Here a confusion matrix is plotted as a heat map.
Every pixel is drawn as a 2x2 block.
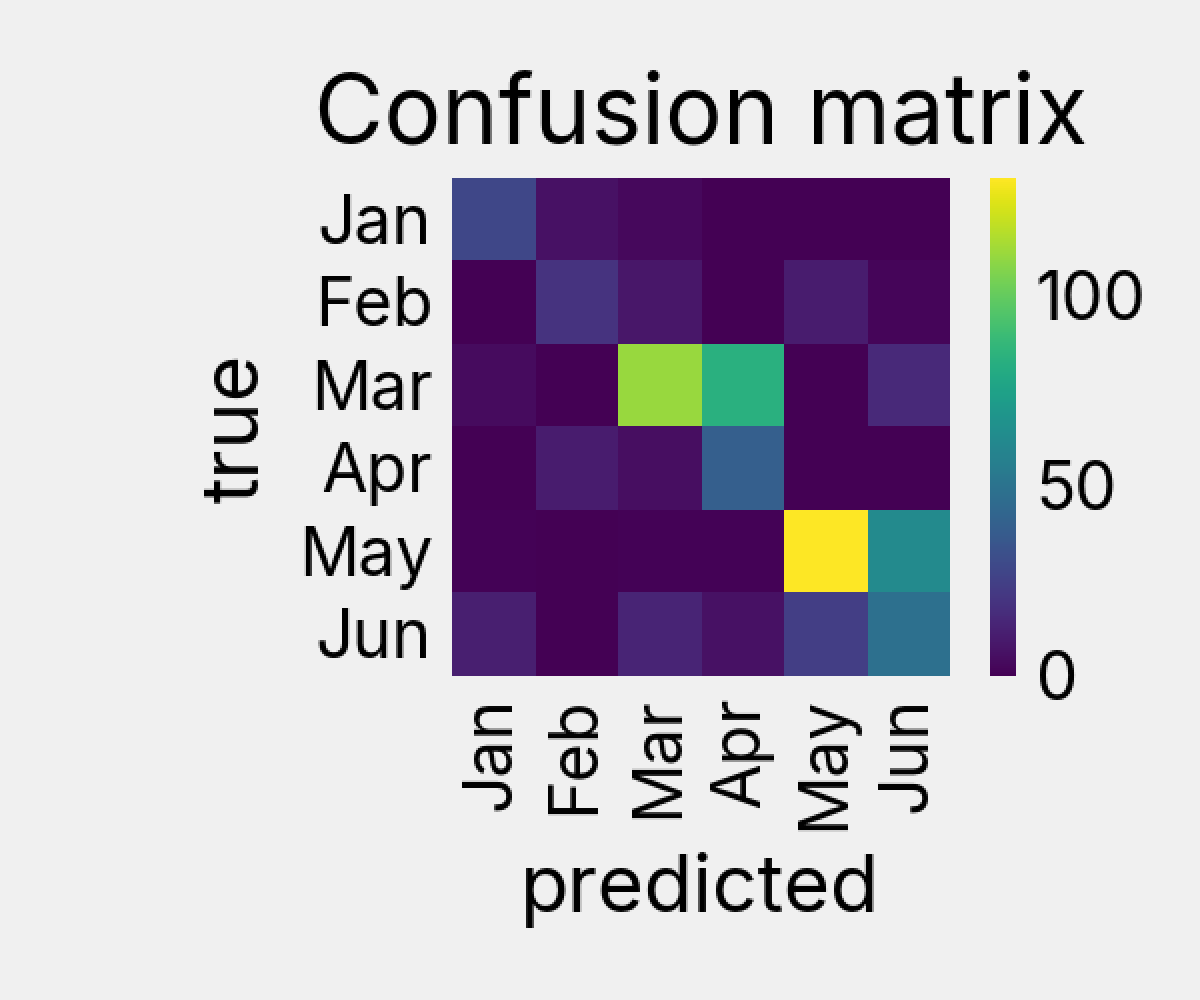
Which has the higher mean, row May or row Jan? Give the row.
May
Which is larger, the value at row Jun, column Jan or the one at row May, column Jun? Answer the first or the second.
the second
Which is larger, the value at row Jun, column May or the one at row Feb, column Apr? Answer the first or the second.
the first
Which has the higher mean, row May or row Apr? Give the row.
May
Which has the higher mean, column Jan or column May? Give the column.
May
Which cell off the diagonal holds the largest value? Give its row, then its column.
Mar, Apr
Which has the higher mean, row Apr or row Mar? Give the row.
Mar
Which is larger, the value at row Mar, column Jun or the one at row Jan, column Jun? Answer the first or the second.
the first
